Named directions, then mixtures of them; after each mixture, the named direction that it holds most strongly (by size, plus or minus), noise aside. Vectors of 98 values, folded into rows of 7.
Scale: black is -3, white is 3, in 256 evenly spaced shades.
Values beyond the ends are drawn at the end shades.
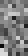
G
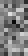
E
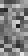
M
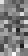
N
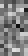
E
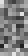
N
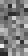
G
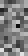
M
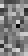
M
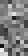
G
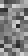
M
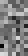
G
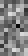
E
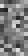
M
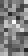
E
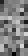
N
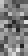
N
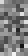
N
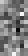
N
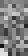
G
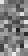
N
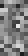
M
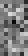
E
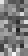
N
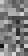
N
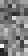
G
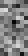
M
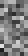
M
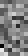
M
